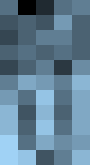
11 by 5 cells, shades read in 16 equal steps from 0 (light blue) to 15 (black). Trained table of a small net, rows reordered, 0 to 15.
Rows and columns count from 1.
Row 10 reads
0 7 3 5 4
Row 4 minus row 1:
1 -8 -4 0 2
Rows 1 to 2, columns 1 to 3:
7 15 12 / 9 8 9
